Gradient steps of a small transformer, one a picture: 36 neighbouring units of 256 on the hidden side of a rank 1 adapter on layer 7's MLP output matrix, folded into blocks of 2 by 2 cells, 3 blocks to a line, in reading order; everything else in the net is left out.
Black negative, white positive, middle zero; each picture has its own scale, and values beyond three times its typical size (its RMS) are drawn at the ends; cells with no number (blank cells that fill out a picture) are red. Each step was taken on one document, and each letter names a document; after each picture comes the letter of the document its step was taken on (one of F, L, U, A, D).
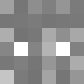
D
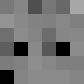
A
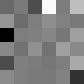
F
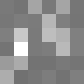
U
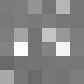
U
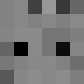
A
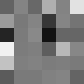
A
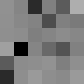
A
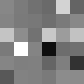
D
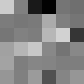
F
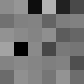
A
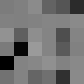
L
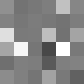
D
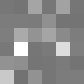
U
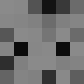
F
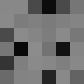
F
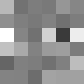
D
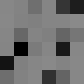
L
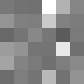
F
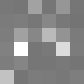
U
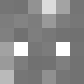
A
